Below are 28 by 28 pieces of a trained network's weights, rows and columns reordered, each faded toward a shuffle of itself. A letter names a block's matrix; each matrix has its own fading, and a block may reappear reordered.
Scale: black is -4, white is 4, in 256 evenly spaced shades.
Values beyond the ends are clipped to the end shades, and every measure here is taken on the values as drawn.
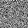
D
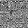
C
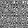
C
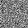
D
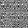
C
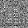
C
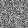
D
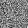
D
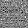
C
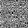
C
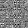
C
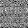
C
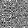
C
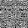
C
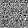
C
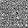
C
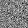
D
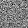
D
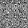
C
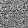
C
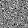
D
